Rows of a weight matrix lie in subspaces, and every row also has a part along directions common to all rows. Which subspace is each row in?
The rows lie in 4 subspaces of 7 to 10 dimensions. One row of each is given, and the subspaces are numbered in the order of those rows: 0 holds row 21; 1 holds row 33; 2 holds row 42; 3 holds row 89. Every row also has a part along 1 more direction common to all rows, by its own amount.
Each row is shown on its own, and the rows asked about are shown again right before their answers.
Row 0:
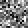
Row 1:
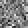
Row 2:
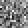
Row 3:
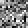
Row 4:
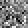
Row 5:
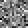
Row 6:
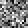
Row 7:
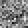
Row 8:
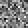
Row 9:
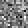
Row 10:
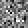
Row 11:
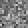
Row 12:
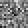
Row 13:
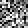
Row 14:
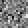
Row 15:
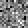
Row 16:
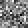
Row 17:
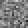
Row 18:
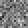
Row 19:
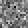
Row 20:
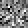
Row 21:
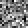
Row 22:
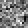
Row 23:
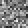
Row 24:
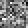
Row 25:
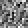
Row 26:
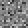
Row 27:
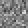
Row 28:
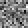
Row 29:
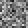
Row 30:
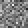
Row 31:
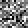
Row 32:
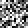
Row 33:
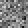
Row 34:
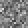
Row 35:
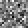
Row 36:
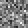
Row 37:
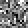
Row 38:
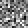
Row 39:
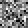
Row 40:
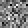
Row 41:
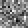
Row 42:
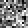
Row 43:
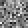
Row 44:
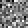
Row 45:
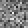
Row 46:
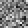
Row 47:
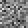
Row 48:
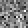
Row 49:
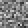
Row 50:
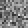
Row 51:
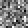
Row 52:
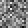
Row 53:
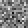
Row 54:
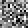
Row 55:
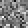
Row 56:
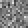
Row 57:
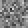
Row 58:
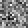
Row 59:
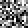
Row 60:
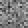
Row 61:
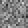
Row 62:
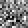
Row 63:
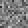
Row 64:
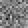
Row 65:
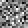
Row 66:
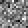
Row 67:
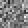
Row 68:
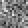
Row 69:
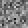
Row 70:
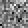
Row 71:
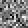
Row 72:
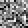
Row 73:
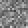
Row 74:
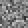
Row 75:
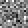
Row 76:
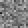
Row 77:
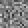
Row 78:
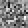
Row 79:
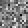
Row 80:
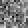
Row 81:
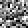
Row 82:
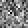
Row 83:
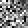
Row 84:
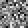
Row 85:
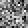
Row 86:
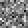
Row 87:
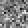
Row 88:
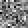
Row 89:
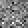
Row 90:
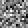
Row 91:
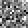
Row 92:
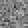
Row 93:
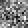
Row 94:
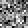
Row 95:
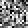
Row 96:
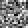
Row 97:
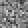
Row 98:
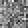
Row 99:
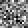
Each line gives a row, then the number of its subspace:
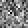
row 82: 0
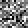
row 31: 2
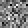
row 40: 1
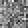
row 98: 3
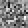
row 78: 3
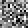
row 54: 3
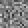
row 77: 0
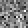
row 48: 1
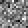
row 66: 3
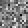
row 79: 2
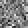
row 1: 3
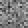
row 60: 2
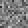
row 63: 3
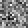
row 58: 1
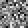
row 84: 1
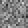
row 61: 2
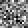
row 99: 0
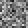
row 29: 1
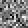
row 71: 2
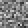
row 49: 2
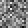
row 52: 1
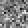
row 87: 2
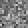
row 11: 3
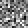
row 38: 2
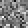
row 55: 1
